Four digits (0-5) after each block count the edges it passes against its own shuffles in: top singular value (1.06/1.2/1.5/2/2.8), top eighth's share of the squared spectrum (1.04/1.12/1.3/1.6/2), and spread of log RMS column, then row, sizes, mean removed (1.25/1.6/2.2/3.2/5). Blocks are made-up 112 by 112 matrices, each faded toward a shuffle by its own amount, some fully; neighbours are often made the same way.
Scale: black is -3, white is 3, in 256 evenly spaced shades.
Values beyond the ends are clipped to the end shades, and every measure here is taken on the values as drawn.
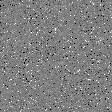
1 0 0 0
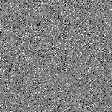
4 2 2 1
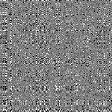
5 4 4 3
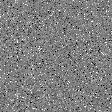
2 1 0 0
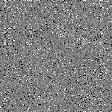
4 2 1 1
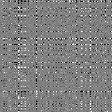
5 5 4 4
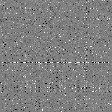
4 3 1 2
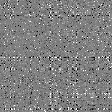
4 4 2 2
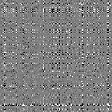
5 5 4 4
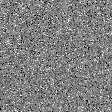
1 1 0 0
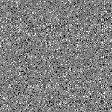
4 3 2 2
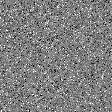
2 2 1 0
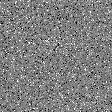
0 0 0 0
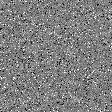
1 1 0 0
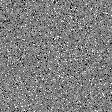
1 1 0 0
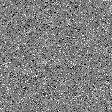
2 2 0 0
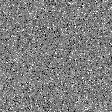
1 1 0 0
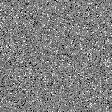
3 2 1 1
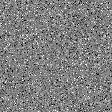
2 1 0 0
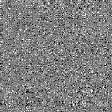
4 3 2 2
